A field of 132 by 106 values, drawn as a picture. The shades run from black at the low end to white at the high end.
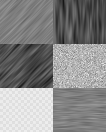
It is made of 3 by 2 panels. Panel 1,1: middling, slanting up to the right, faint in contrast. Panel 1,2: low, streaked downward. Panel 2,1: low, slanting up to the right. Panel 2,2: high, fine-grained. Panel 3,1: very high, checkered, faint in contrast. Panel 3,2: middling, streaked across, faint in contrast.
